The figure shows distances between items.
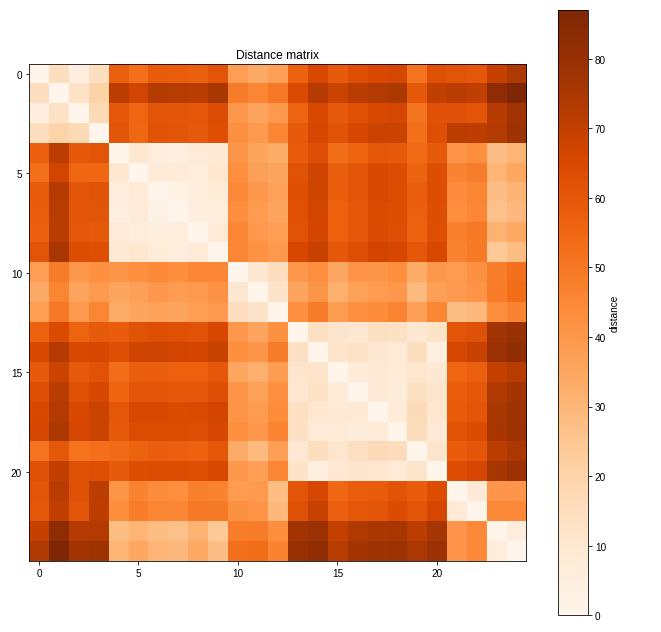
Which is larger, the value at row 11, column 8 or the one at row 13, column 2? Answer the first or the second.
the second
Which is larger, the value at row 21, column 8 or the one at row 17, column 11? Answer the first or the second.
the first
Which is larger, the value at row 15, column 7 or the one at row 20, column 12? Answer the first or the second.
the first
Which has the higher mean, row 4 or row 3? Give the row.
3
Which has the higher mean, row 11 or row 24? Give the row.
24
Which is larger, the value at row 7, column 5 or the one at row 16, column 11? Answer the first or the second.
the second
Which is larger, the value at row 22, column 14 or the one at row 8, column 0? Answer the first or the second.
the first
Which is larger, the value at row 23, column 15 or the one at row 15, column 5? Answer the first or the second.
the first
